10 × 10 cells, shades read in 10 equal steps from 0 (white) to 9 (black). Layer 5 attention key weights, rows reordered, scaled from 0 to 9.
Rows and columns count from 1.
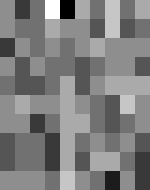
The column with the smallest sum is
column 5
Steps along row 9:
down same up down up down same up up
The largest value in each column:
7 7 7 7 9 6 6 8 6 7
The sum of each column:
48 49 50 45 40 45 45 43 42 49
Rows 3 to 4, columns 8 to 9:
4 4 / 4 4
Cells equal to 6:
14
